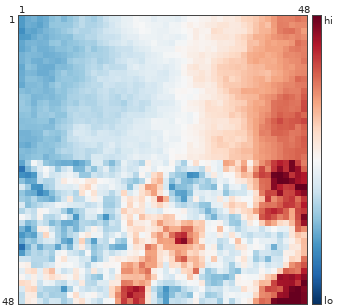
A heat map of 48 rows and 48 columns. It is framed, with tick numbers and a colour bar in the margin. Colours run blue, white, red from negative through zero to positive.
Values rise toward the right. On average the colour sits 50% of the way up the scale. The texture is blotchy. A horizontal seam about 50% of the way down splits the table, and the top part is calmer. The ninth with the lowest average is the top left.
